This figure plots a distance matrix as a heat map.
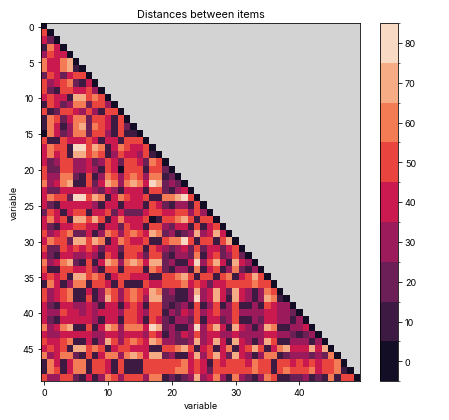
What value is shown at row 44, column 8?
10
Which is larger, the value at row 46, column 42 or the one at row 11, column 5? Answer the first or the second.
the second
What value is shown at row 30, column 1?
60
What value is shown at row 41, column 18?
40
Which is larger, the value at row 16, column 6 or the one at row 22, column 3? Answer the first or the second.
the second
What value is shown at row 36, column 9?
50
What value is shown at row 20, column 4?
50
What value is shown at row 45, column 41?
40
